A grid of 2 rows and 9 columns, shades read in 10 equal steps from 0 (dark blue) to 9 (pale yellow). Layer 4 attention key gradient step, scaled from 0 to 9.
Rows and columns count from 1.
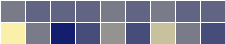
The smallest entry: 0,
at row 2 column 3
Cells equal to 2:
3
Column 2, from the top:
3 4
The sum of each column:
13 7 3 5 9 5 11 7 5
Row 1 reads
4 3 3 3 4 3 4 3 3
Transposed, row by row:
4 9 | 3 4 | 3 0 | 3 2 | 4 5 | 3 2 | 4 7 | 3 4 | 3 2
